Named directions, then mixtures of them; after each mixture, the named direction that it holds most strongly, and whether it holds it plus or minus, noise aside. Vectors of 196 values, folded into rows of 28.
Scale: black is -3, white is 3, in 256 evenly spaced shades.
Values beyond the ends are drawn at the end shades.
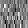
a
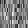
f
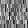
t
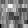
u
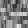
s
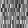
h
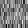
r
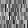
t, plus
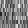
f, minus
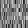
r, plus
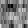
u, minus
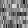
s, minus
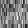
r, plus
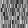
h, plus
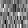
a, plus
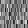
t, plus
